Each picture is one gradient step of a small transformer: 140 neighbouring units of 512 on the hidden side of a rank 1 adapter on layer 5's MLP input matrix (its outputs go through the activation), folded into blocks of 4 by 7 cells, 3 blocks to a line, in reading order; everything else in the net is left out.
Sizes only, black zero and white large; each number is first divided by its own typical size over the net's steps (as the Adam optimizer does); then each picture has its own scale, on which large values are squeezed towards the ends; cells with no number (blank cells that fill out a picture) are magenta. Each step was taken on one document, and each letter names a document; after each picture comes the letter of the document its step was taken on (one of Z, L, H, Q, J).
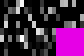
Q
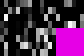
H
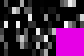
Q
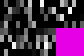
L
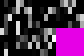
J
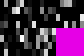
Q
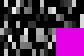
L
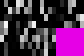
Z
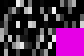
L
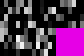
L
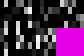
J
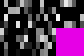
H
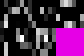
Q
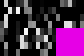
H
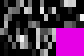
Z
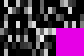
Z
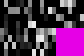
Z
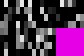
L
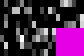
Q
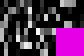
H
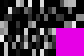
Z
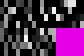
L
